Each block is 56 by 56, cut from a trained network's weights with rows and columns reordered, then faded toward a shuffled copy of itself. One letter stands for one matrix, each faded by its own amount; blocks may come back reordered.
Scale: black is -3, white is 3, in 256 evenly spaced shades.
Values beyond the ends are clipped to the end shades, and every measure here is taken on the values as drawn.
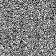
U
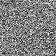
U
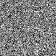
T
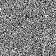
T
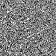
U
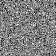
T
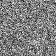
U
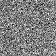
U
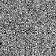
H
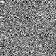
H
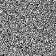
U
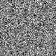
U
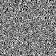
T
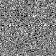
H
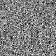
H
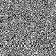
H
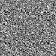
H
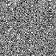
T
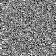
H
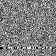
H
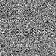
H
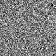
U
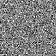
T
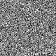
U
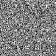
H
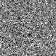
T
